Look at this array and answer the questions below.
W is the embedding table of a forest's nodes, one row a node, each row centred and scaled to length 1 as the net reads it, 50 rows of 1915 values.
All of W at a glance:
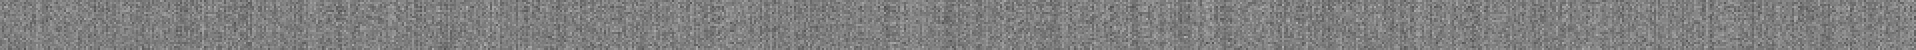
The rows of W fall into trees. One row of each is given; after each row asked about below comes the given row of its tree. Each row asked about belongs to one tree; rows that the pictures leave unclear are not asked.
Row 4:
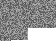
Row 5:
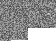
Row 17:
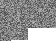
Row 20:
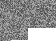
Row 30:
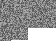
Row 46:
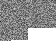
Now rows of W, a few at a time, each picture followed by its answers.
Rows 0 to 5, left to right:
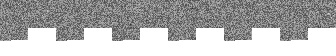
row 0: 4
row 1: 17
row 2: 30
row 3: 5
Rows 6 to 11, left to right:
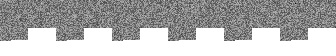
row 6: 17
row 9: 30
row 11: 17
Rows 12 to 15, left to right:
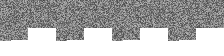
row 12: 4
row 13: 5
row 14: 5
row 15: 17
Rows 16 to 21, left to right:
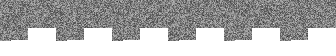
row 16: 4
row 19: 17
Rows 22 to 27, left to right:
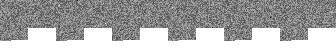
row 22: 4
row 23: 20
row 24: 4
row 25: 5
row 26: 30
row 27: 17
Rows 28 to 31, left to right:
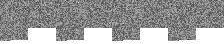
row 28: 5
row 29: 30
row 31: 4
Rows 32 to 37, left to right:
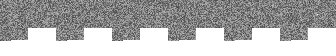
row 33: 4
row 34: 17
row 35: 4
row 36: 5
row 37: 4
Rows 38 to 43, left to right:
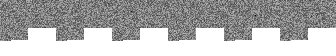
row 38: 46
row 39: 17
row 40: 17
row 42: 20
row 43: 5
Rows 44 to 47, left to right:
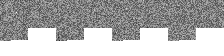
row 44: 5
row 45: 17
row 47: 4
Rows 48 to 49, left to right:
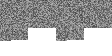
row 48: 46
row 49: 5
